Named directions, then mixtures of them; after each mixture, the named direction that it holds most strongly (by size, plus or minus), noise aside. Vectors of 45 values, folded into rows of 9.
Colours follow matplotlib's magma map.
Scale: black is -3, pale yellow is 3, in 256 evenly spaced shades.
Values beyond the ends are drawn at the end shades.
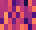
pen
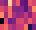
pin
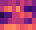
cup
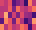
pen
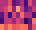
pen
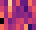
pin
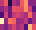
pin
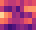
cup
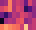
cup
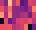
pin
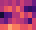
cup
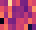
pin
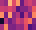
pin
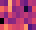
pin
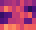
cup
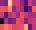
pin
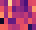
pin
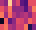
pin
